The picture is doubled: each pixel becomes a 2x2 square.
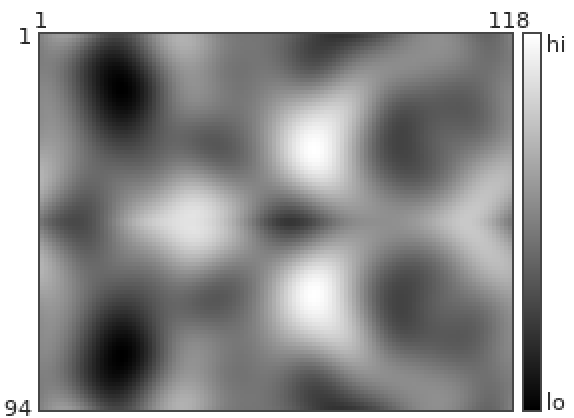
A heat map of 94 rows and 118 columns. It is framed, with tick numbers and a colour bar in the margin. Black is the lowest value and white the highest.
Histogram: bell-shaped. Odd rows or columns: none. Grain: smooth. Mirror symmetry: top to bottom.
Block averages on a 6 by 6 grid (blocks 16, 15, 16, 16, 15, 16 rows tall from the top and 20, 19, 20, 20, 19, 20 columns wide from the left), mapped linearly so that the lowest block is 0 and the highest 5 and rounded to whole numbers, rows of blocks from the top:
012121
101511
133323
133323
101511
012121
